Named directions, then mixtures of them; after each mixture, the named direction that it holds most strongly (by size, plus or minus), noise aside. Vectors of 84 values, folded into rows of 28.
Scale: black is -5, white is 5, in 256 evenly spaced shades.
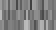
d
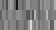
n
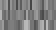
d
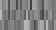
d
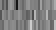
n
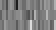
n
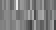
n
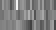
n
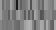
d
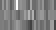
n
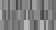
d
